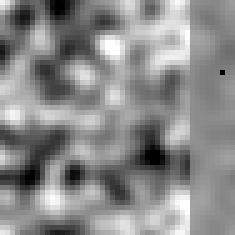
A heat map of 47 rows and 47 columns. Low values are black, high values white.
Mirror symmetry: none. Grain: blotchy. Ninth with the lowest average: top left. Seam: vertical, 80% of the way across, the right part calmer. Lone odd cells: 1, lower than its neighbours. Histogram: bell-shaped.
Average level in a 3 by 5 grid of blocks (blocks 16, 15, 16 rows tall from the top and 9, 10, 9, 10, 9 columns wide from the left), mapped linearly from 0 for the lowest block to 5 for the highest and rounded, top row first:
1 0 4 5 2 | 3 2 3 1 2 | 1 2 2 3 3
